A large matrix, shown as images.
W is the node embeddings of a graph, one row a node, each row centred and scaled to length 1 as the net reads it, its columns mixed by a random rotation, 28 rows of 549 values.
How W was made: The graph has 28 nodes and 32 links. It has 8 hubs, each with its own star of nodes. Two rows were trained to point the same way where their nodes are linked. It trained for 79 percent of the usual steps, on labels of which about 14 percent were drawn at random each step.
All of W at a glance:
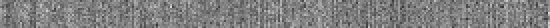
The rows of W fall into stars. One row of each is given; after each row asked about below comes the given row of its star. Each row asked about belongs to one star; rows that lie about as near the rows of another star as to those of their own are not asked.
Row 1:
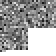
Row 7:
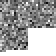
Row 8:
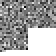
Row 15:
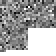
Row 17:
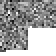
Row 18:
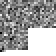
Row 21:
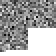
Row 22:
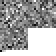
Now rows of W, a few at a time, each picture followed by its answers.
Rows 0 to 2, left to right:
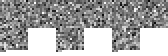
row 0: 18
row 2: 18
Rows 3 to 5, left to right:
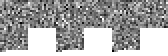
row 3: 17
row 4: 7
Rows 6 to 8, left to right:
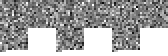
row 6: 7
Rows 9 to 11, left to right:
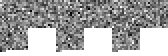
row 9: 1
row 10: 15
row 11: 8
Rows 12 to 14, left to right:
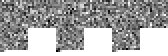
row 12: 1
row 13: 17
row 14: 22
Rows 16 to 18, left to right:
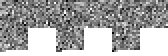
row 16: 8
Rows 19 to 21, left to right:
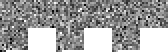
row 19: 17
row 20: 18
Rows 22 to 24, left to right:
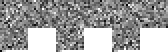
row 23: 1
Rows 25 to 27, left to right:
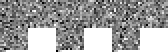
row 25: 22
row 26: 22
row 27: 21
